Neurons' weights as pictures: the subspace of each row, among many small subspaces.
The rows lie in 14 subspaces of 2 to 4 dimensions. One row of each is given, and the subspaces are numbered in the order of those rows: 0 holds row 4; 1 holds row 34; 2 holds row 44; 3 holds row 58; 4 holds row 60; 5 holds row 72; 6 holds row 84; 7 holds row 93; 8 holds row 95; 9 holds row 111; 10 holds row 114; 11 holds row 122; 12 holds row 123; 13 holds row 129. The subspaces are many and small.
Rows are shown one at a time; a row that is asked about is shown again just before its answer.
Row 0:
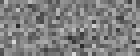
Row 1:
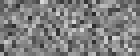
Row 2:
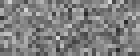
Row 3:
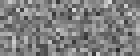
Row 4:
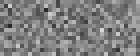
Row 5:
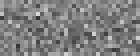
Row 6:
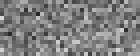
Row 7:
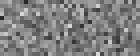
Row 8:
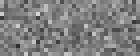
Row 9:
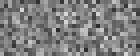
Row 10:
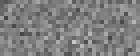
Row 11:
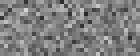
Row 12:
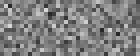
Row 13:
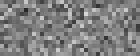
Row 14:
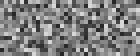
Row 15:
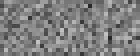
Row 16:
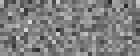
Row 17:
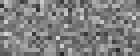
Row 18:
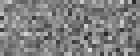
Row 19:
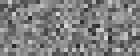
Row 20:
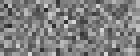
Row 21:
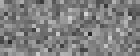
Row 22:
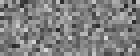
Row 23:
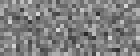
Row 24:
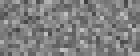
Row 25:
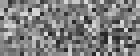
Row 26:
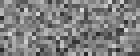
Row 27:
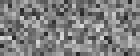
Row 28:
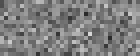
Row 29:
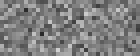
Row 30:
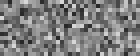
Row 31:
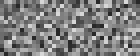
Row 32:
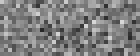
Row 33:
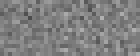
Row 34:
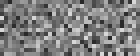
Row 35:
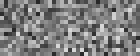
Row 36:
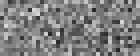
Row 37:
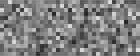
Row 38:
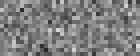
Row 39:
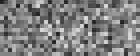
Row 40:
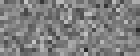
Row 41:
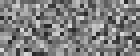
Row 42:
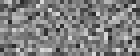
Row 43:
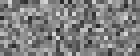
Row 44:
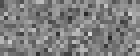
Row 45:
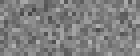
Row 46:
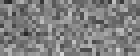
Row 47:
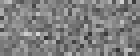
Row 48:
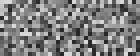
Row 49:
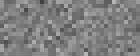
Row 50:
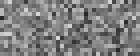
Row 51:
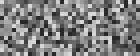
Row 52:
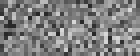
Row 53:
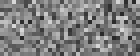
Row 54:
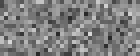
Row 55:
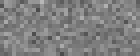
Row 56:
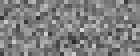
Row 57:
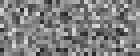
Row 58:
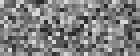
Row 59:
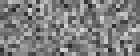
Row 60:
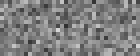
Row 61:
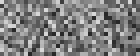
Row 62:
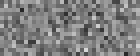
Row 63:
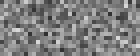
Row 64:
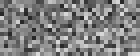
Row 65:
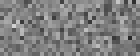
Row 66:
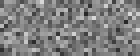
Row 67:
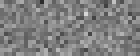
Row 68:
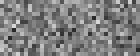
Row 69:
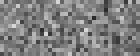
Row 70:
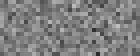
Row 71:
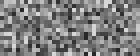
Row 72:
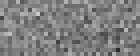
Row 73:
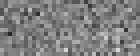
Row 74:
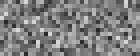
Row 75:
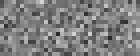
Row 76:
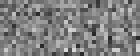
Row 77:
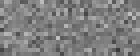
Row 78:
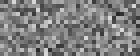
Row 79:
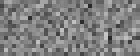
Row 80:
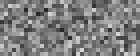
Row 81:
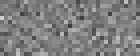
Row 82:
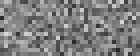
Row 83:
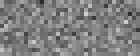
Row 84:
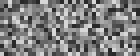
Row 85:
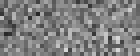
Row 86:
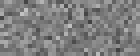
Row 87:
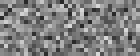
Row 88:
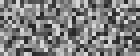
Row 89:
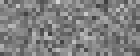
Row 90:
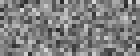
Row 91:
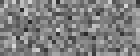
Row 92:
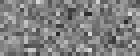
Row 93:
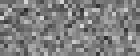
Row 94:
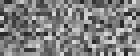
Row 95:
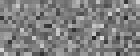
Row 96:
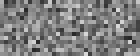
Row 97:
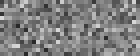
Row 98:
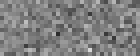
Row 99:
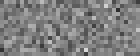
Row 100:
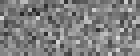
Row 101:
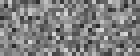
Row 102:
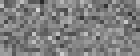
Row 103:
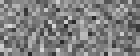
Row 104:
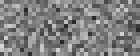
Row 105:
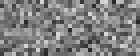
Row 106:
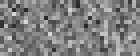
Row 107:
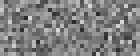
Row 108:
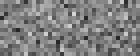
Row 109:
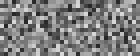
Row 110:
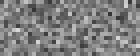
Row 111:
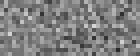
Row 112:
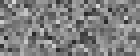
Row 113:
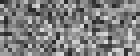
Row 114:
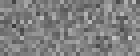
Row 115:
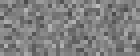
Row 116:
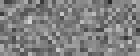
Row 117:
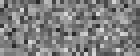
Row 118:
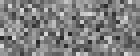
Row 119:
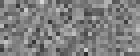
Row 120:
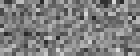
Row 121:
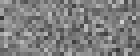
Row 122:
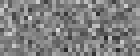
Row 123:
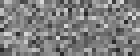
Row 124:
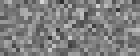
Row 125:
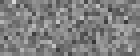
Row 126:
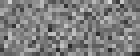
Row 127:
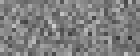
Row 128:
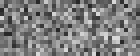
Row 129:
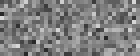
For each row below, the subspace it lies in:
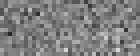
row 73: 5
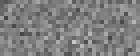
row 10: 2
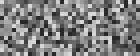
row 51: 7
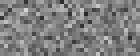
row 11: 7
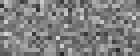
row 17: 3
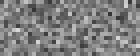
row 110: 9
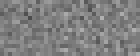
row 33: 9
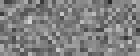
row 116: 13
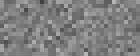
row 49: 6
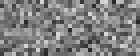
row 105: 1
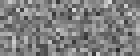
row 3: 4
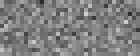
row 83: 12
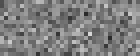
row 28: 2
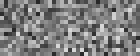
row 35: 11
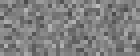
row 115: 0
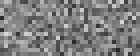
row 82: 12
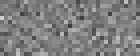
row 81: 8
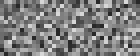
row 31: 8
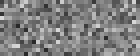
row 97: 13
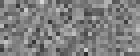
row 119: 6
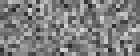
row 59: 9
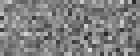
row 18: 1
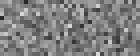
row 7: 6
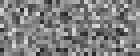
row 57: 5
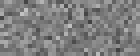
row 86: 6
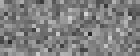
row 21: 2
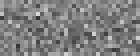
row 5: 13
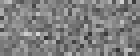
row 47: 1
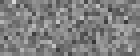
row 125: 10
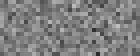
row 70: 10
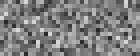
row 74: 9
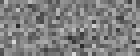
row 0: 9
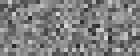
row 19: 4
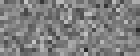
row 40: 8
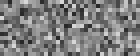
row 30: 6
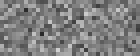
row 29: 7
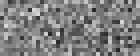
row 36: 5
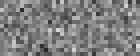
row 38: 4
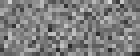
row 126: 9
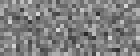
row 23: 13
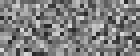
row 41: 8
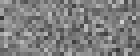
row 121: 12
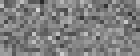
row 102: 3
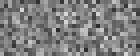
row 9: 6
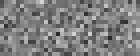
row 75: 12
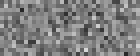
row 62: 6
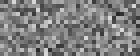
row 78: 10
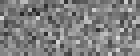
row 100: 5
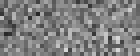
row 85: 11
